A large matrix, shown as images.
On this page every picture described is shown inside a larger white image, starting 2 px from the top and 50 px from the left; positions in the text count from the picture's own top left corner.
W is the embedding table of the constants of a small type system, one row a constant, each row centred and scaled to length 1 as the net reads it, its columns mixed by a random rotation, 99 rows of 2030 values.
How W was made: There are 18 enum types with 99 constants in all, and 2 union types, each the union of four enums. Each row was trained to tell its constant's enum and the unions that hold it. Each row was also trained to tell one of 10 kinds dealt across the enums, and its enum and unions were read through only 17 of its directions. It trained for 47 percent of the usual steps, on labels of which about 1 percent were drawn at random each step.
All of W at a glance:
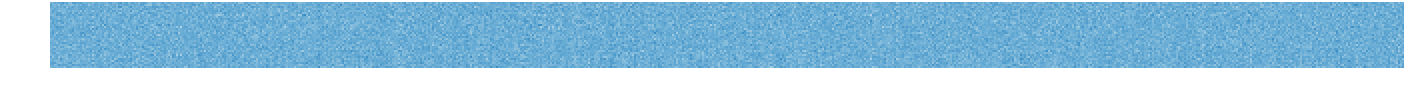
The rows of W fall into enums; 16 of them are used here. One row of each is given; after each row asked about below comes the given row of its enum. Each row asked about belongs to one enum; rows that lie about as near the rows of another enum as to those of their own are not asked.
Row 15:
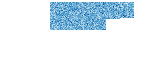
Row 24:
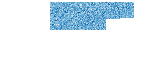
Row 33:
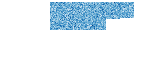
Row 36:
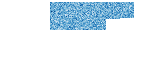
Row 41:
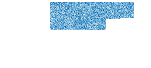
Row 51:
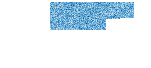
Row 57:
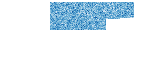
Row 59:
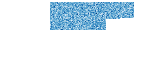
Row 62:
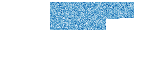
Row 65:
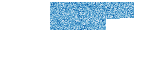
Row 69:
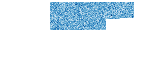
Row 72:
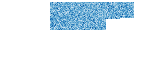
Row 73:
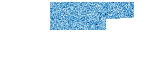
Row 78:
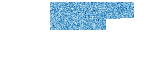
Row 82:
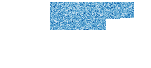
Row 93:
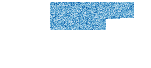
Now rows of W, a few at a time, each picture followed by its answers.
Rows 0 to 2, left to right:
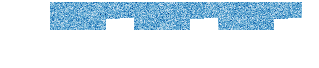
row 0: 36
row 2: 59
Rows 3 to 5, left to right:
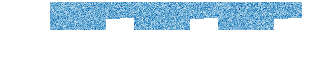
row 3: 73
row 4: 72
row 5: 51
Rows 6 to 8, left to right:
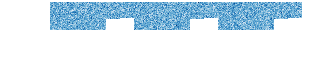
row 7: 33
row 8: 93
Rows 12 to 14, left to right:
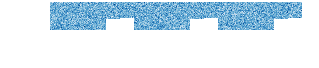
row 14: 78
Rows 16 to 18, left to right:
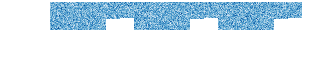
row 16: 33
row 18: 93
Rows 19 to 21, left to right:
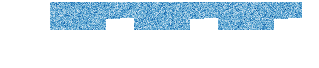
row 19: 93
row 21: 73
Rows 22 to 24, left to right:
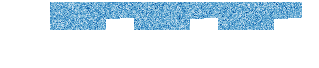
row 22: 73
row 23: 57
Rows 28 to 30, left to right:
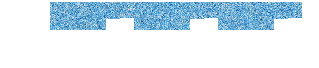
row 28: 78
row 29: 65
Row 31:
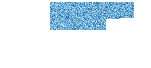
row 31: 36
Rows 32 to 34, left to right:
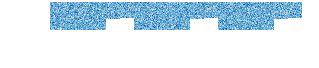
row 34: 69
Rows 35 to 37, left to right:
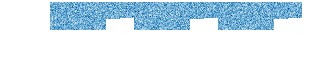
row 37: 51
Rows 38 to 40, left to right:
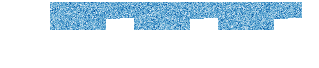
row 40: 59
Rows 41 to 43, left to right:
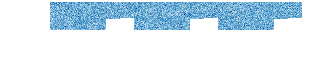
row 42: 36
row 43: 73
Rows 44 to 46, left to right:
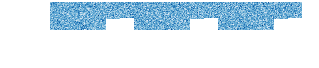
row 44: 65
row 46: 65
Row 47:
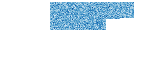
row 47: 59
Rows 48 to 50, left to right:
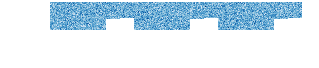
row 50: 51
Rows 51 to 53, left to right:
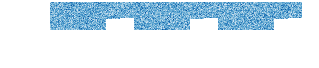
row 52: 33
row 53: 78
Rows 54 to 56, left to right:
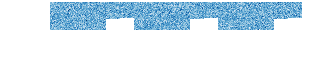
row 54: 36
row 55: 24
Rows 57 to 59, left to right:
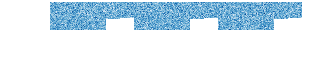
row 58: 82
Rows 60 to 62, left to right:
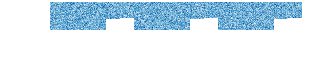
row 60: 93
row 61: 59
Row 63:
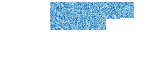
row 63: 33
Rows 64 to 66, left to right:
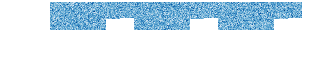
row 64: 78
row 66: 51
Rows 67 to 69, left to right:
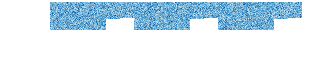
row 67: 69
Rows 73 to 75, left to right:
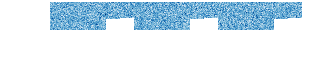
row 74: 65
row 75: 78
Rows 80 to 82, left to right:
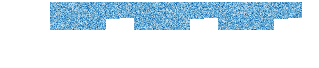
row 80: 73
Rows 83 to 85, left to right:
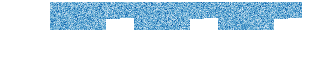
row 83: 24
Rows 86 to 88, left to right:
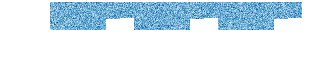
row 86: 36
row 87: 57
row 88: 82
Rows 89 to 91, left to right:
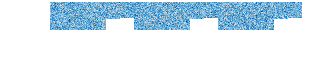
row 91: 78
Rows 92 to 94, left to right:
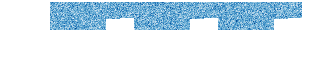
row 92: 65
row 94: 51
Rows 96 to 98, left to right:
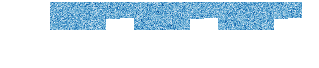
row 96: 65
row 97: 57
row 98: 69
